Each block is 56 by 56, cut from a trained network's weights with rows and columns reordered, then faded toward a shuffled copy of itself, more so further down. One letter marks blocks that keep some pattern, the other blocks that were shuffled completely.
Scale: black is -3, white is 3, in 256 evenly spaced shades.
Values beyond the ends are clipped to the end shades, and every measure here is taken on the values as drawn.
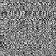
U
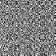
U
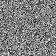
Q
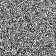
Q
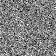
Q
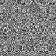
U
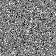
Q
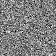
Q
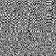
U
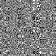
U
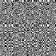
U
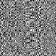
U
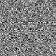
U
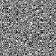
U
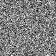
Q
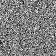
Q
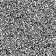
Q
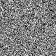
Q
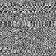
U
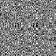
U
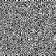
U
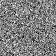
Q
